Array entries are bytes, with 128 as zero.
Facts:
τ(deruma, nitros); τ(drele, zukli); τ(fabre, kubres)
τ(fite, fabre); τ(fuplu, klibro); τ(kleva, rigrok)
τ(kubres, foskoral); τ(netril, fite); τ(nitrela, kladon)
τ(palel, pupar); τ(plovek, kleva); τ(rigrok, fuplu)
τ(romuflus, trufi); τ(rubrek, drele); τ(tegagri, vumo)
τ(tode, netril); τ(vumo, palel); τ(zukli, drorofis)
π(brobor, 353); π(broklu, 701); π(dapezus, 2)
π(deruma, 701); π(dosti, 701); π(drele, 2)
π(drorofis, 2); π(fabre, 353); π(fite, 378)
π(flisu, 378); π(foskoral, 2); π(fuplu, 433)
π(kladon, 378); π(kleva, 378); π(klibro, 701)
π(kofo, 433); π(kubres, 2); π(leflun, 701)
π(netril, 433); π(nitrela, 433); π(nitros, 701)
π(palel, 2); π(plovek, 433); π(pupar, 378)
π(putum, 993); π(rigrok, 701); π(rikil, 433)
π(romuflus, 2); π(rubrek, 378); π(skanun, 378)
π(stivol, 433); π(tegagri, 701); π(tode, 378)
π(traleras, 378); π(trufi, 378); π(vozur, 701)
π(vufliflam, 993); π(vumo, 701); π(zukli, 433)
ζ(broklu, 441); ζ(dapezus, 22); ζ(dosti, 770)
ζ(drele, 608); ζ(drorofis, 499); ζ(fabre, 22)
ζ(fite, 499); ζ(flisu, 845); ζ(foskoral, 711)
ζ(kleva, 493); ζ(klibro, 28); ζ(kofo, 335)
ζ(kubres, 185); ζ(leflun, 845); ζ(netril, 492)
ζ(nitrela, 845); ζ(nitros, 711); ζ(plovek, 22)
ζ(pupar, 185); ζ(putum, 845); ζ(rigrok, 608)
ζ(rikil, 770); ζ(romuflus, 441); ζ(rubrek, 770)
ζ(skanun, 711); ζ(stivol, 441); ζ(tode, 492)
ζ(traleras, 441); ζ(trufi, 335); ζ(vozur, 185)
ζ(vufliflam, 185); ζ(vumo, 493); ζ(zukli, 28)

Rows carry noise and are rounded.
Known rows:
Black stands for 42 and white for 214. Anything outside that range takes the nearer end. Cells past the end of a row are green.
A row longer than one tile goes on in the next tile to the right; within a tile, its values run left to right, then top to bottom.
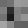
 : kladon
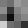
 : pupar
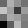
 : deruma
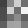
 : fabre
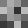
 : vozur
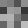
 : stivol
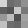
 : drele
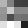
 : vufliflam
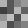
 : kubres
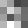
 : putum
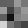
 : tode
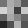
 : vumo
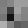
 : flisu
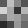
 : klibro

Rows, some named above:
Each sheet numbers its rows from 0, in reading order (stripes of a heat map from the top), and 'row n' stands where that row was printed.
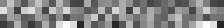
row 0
rigrok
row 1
rigrok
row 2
vufliflam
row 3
dapezus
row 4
vumo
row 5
netril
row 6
fuplu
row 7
vufliflam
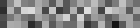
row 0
brobor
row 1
vumo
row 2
palel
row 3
rigrok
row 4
leflun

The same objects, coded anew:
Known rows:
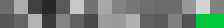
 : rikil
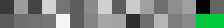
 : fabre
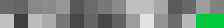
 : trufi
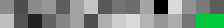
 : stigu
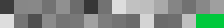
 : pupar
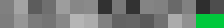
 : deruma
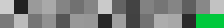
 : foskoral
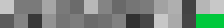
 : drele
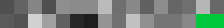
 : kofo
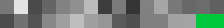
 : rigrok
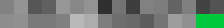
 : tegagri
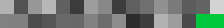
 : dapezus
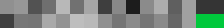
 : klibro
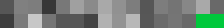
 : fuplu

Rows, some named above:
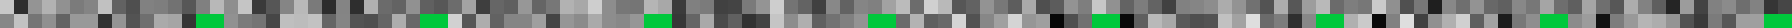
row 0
foskoral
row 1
dosti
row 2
rubrek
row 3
plovek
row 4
putum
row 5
zukli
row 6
vufliflam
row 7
vozur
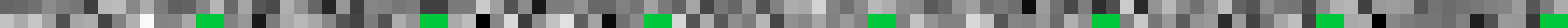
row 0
skanun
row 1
vozur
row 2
vufliflam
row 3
rubrek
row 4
nitros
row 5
foskoral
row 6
kubres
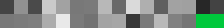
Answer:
brobor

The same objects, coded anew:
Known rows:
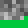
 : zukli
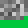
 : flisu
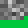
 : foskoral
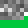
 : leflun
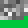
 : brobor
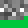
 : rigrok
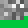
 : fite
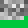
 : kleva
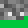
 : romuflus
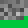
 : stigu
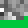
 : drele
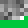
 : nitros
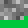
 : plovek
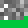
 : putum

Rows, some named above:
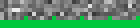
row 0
fabre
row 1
kubres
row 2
kubres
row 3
vufliflam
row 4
stivol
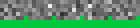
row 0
stigu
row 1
dapezus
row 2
klibro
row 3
vufliflam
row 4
stigu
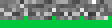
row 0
drorofis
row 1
palel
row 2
palel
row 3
vumo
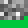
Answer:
kladon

